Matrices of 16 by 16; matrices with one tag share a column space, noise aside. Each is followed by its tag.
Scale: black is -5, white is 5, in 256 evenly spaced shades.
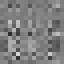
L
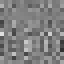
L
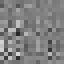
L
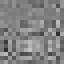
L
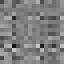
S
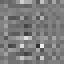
S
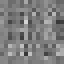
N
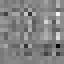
N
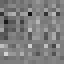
N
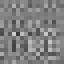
L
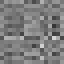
S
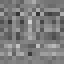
N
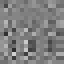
L
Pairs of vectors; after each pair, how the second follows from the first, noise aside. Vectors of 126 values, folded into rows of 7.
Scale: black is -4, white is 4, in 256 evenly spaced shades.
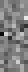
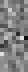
reversed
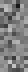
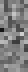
shuffled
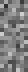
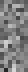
shuffled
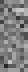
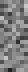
shuffled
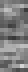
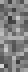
shuffled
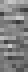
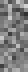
shuffled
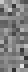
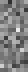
shuffled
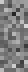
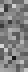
reversed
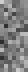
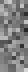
reversed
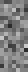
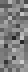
shuffled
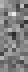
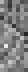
shuffled
